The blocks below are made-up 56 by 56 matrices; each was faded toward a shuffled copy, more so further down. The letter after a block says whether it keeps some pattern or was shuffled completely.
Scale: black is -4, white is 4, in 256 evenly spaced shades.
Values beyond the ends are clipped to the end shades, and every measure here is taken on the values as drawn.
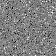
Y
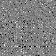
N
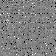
N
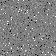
Y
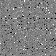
N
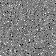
Y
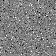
Y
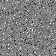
Y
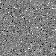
N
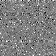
N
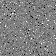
Y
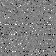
N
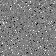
Y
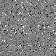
N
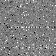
N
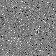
Y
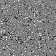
N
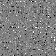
N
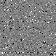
N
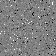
Y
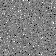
Y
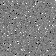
Y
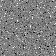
Y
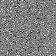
Y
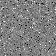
Y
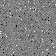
Y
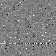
N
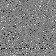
N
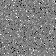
Y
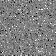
N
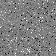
Y
